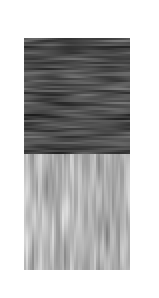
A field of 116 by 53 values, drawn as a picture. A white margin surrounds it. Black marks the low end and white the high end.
The table splits into 2 rows of 1 panel. Panel 1,1: low, streaked across. Panel 2,1: high, streaked downward.
